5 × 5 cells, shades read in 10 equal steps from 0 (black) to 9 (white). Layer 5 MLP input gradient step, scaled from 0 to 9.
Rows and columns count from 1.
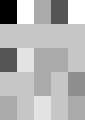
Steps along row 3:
up down same up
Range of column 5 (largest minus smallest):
4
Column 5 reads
9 7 7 5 6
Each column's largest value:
7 9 8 7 9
